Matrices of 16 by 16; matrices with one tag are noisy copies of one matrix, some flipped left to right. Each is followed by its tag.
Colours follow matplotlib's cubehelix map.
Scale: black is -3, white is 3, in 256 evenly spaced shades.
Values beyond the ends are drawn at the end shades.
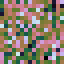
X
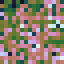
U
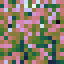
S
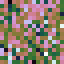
X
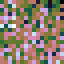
U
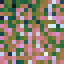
U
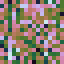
X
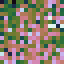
U
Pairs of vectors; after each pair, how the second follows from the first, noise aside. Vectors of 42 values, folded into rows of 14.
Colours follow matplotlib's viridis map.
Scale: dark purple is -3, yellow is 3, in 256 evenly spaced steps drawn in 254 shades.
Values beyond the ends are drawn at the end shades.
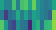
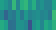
shrunk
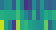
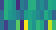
shuffled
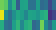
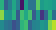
shuffled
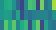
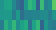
shrunk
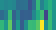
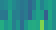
shrunk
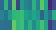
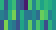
shuffled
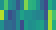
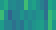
shrunk
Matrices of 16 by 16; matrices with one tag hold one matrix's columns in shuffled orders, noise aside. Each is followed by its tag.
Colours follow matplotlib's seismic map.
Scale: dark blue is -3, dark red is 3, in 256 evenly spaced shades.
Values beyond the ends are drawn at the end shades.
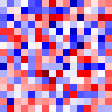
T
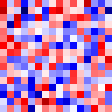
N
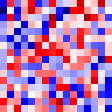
N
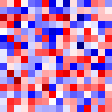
T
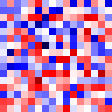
T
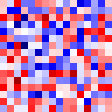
T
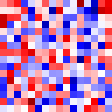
N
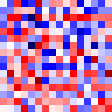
T
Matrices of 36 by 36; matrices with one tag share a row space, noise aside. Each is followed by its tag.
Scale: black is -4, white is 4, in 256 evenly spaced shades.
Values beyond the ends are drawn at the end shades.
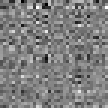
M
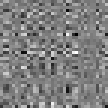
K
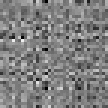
M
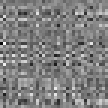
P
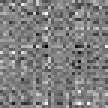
M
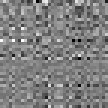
M
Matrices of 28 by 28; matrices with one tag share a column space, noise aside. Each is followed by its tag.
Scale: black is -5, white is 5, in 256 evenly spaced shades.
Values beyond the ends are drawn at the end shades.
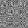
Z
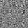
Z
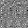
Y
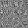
Z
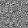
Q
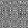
Y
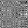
Y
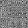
Y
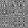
Z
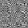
Q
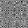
Y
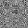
Z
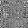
Y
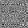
Q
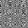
Z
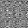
Y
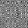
Y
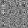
Z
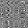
Y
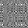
Q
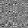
Q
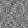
Q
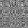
Z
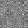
Y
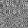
Z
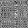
Y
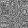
Z
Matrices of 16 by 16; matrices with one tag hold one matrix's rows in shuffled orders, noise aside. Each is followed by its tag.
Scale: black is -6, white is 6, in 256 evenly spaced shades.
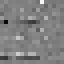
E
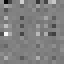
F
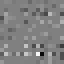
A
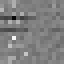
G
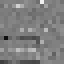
E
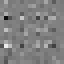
F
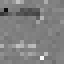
E
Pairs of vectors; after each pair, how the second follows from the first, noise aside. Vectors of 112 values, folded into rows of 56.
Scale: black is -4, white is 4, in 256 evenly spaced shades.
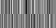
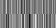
reversed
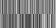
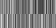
wrapped around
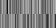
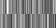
sign-scrambled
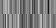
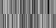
copied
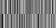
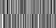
negated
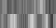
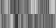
wrapped around
